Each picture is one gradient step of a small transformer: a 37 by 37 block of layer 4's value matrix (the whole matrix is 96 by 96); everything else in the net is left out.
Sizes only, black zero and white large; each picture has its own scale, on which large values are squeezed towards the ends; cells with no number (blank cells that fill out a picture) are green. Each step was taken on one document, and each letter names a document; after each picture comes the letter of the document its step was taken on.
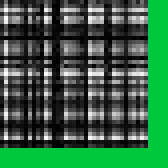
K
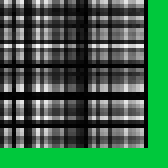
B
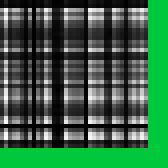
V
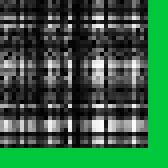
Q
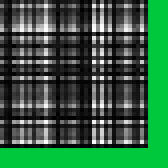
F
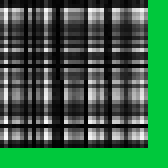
K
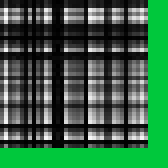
V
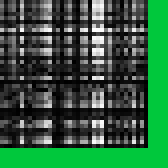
F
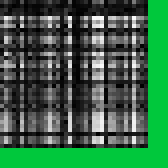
Q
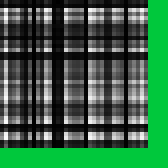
V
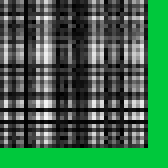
B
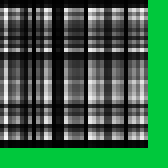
V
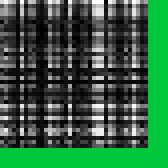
Q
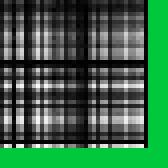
B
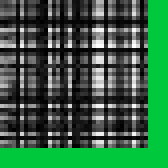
Q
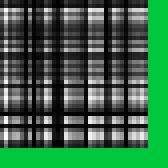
V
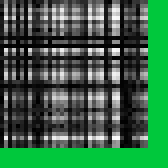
K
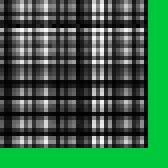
F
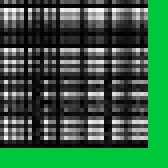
K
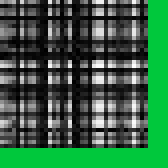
Q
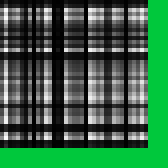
V
